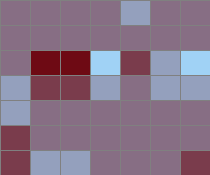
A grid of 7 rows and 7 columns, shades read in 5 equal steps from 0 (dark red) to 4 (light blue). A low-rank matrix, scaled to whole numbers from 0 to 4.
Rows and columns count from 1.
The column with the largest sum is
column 4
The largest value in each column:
3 3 3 4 3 3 4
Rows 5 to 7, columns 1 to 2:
3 2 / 1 2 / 1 3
